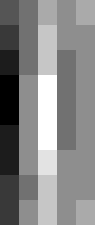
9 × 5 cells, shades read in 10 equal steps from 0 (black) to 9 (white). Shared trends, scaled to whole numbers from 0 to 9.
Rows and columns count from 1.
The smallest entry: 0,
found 2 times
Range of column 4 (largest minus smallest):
1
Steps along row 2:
up up down same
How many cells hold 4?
8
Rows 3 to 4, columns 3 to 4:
7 4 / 9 4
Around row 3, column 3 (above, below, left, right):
7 9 4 4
